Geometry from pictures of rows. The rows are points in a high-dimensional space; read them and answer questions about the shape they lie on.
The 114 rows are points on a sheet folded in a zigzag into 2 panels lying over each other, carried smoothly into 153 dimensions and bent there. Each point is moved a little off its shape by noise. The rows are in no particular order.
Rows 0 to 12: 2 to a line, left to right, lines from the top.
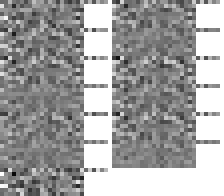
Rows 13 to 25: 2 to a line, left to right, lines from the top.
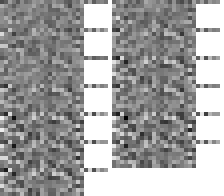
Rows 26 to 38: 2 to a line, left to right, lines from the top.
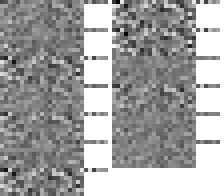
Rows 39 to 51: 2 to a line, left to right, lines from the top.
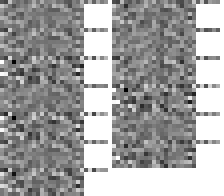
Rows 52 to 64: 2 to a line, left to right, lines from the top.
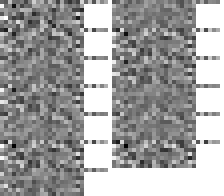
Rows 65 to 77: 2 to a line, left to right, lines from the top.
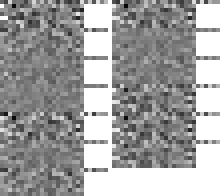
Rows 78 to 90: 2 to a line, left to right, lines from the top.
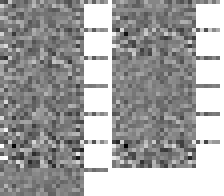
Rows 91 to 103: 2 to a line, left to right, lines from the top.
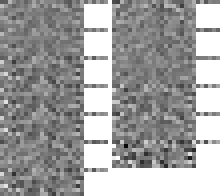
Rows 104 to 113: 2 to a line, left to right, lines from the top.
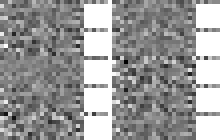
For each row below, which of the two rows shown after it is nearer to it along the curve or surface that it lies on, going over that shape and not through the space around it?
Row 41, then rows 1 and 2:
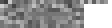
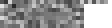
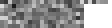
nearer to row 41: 1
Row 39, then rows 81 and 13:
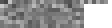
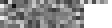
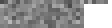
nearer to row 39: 81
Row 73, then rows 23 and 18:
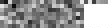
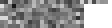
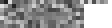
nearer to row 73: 23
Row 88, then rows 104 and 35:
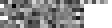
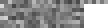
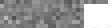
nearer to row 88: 104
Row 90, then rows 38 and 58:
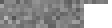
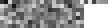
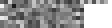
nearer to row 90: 38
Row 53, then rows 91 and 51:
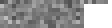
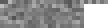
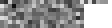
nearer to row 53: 51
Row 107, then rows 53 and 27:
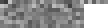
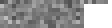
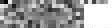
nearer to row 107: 27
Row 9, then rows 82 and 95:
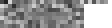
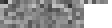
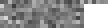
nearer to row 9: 82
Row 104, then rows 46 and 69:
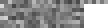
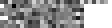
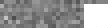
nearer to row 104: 46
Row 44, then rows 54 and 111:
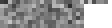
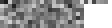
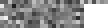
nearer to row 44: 54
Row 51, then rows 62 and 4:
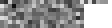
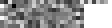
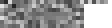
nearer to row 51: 62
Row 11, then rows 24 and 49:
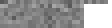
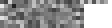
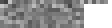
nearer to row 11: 49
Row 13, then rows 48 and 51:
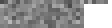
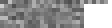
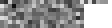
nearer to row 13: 51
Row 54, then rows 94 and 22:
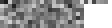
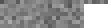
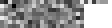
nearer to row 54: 22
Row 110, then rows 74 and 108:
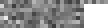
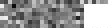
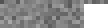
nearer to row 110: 74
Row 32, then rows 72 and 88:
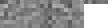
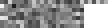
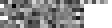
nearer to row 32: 72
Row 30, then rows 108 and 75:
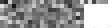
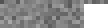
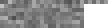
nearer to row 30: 108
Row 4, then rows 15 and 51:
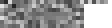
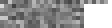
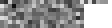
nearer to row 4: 15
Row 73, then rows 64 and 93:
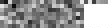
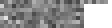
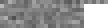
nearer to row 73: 64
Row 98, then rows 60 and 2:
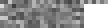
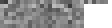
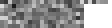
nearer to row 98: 60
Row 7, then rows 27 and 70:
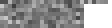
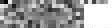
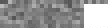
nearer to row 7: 27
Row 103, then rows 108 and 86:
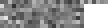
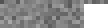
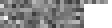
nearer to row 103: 86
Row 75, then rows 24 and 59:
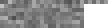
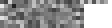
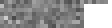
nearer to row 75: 24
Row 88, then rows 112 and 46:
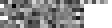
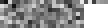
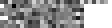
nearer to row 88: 46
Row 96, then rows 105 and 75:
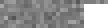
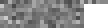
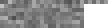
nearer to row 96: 75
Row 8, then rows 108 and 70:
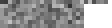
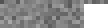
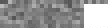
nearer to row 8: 108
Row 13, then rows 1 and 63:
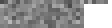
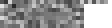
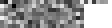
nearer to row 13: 63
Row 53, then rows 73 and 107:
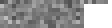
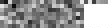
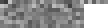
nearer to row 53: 73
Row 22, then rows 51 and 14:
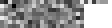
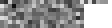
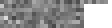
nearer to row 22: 51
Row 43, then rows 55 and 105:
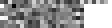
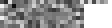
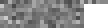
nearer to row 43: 55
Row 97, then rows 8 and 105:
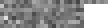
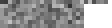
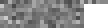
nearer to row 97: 105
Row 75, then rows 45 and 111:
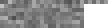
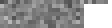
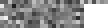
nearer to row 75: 111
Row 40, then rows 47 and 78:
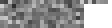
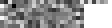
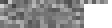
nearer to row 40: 47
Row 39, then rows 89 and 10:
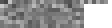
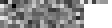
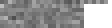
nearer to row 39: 10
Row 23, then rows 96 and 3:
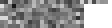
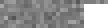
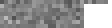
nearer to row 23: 3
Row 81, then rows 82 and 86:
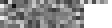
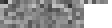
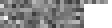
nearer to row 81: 82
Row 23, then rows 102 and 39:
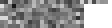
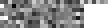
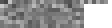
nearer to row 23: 102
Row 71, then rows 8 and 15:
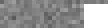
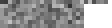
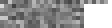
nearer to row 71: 15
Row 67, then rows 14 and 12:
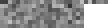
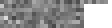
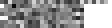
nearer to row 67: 14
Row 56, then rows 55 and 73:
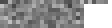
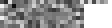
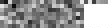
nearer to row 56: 73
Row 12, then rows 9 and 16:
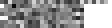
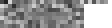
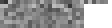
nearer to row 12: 9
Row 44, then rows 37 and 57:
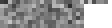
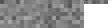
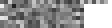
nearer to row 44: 37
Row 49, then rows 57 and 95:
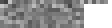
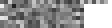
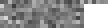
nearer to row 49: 57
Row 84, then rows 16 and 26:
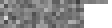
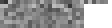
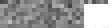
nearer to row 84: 26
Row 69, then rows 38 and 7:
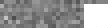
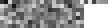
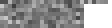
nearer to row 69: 7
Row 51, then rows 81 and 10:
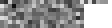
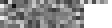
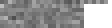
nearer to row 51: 81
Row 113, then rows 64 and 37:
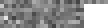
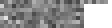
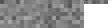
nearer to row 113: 64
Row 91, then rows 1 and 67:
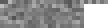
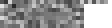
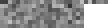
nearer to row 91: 1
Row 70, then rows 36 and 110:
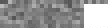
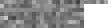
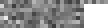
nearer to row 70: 36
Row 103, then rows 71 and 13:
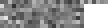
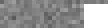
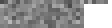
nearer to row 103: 13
